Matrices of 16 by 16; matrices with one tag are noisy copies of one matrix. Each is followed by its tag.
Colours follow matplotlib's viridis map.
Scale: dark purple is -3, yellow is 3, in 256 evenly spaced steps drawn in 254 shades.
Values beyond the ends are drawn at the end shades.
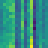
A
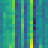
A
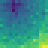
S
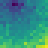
S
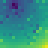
S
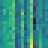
A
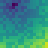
S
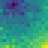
S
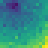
S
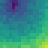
S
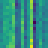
A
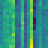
A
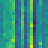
A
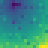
S
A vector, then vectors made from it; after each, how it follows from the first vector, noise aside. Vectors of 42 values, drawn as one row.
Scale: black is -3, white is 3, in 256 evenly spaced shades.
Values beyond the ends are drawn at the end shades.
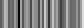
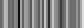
copied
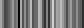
sign-scrambled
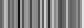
copied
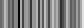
copied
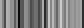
sign-scrambled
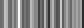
sign-scrambled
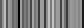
sign-scrambled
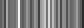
sign-scrambled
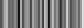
copied
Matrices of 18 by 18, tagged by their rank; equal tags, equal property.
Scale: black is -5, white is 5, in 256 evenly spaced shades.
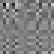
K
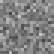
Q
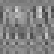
K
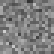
Q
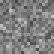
Q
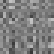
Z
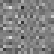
Z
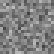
Q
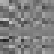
K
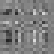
K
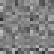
Z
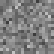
Q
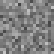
Q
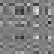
K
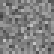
Q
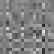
Z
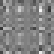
K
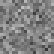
Q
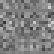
Z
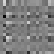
K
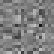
Z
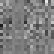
Z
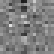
Z
